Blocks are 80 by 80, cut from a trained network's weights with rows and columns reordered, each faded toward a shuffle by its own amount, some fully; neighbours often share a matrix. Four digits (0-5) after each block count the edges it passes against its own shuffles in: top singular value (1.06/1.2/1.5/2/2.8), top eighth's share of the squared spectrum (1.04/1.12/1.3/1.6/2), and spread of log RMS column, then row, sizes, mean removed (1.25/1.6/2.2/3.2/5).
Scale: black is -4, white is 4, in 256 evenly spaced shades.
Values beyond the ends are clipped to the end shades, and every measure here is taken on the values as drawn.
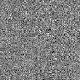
3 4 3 2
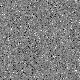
0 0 0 0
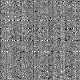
3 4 0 3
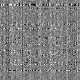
4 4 0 4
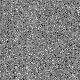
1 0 0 0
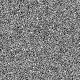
0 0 0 0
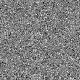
2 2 0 1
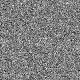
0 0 0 0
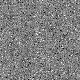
0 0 0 0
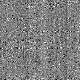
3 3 0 3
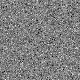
0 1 0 0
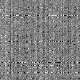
4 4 0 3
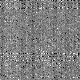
3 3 0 3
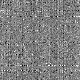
3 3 0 3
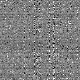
3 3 3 0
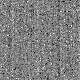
2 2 0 1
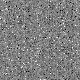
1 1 0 0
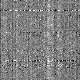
4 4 1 3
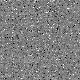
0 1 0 0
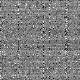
3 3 3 0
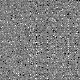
2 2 2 0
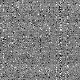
2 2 3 0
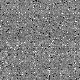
2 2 2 0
